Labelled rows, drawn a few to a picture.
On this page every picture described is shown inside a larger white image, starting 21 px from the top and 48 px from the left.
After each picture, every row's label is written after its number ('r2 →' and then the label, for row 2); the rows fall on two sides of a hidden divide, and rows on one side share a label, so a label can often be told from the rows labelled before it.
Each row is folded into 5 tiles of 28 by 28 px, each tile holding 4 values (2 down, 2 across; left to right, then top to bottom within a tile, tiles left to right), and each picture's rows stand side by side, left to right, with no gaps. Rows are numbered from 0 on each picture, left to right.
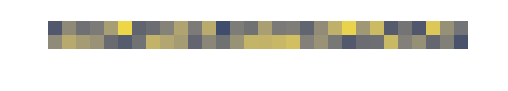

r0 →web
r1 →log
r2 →log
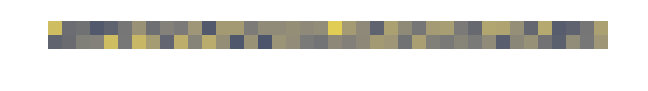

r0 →log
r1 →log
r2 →log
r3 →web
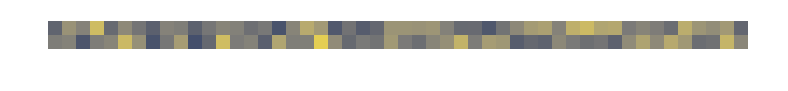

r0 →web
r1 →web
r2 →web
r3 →web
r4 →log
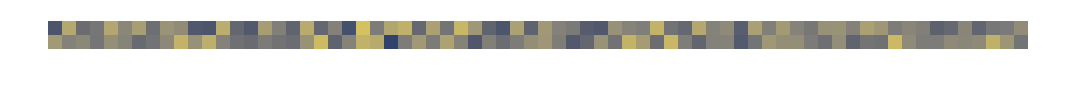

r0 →web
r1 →web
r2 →web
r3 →log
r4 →log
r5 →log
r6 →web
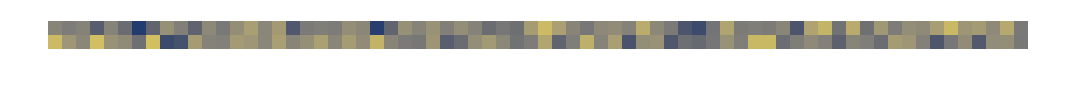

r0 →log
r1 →web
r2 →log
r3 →web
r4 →web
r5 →web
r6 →web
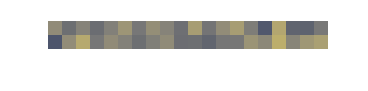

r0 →log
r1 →log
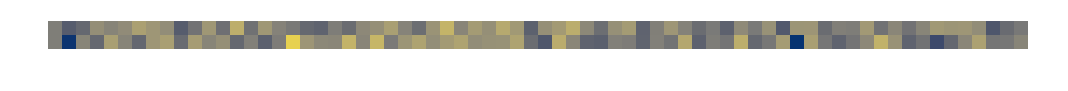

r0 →log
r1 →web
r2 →web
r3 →log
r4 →web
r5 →web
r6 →web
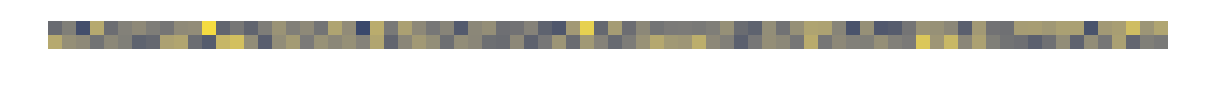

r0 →web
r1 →log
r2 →log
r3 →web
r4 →log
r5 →web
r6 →log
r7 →log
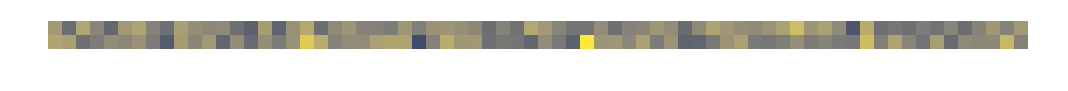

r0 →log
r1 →web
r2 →web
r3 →web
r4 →web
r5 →web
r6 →web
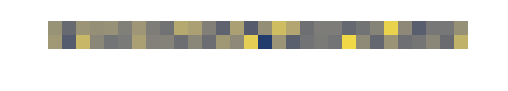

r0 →log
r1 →log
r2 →web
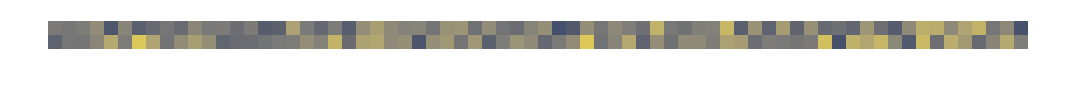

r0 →log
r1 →web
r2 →web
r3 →web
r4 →web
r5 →web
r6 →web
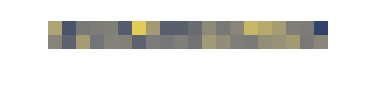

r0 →log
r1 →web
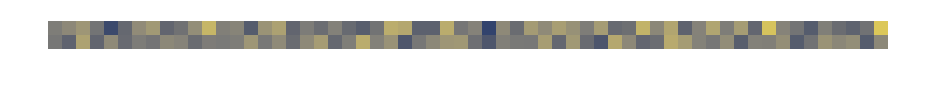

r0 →log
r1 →log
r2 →web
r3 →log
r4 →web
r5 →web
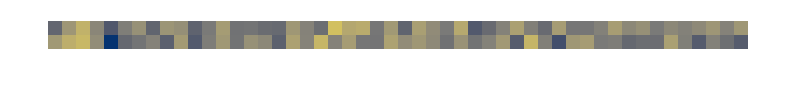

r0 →web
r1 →web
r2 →log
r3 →web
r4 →log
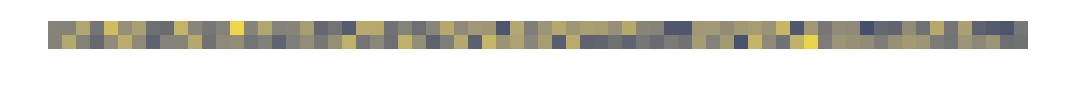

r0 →web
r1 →web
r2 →web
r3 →log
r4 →log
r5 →log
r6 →web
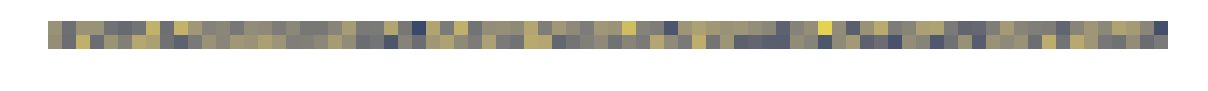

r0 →log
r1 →log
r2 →web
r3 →web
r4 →log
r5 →log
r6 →web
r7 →log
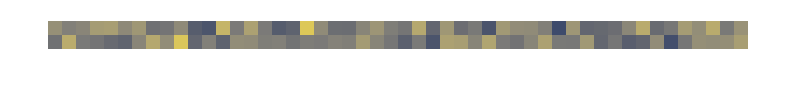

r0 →web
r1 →web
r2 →web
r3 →web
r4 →web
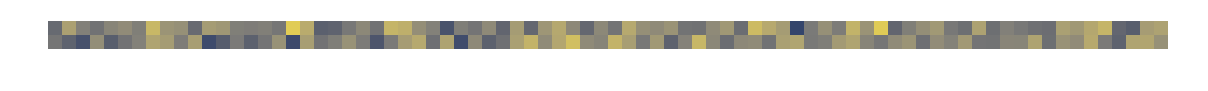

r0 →web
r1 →web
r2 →web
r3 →log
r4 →web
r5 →log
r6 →web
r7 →web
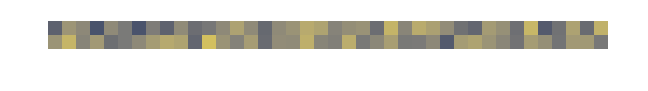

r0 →web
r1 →web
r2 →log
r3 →web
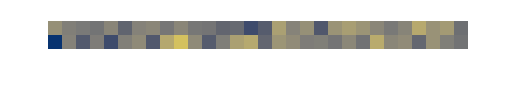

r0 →web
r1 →log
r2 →log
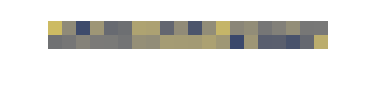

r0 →log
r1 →web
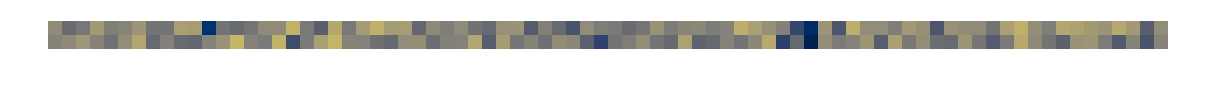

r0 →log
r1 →log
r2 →web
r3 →log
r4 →web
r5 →web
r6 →web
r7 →log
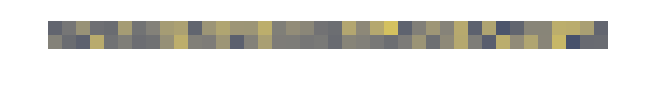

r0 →web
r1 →web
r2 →web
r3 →log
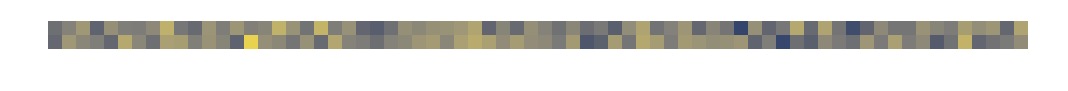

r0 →web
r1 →log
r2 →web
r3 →log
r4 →web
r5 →web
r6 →web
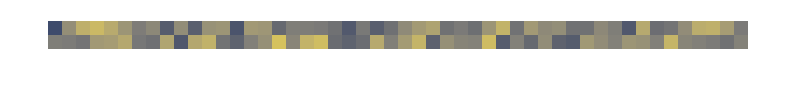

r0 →web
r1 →web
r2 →log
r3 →web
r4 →log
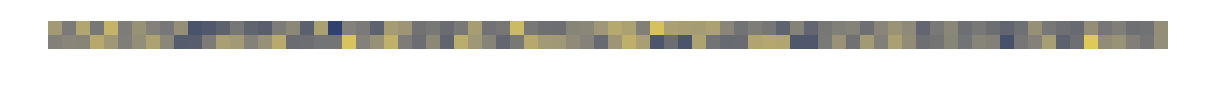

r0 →log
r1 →log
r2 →web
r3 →log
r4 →log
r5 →web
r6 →log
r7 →log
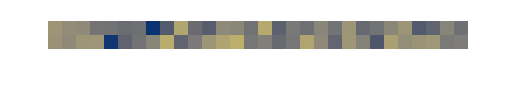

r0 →web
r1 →web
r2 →web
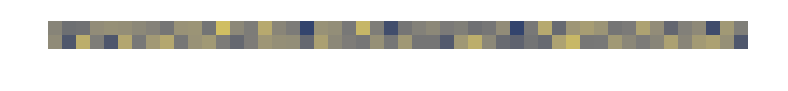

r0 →web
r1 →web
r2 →log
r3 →web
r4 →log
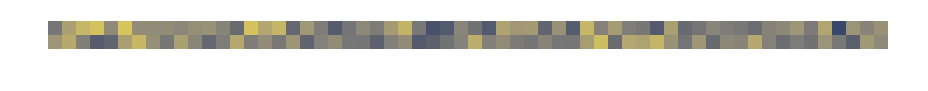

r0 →web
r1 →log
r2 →web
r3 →web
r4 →log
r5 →web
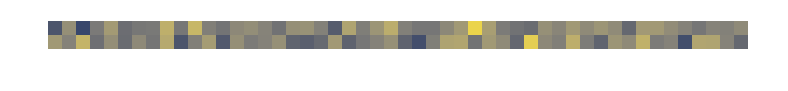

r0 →web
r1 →log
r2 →web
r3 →log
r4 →log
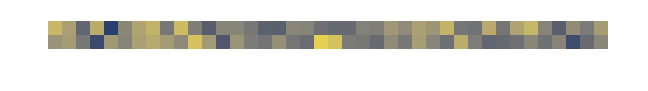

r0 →log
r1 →web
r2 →web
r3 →web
